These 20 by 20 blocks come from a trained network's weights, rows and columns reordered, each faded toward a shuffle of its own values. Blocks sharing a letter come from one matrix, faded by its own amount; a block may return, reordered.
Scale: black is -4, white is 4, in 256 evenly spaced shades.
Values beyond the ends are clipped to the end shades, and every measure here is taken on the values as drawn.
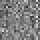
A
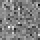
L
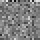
A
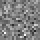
A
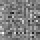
L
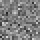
A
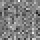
L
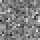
L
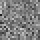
A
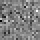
L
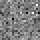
L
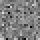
L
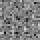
L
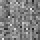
L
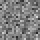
A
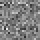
A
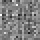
L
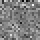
A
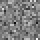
A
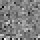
L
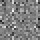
A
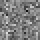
A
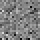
L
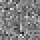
L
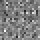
L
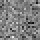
L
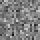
A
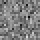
A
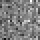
L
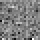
L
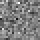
L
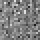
L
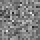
L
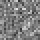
A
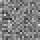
A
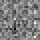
A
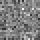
L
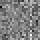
A
